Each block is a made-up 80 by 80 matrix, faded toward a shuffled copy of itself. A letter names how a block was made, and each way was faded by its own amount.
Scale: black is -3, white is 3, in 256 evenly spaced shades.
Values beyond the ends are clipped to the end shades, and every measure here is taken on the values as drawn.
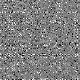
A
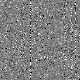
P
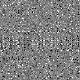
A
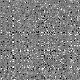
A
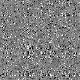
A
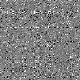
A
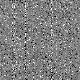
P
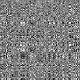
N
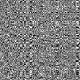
N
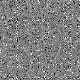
A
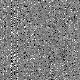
P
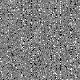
P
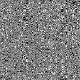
P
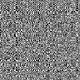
N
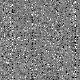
P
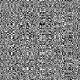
N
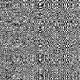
N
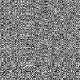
N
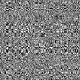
N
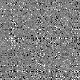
A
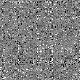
A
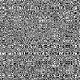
N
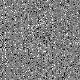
P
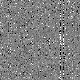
P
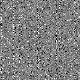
P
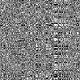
N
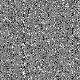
P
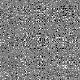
A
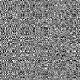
N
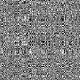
N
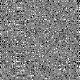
A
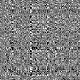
N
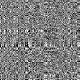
N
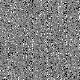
P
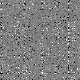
A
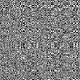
N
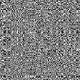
N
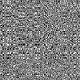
N
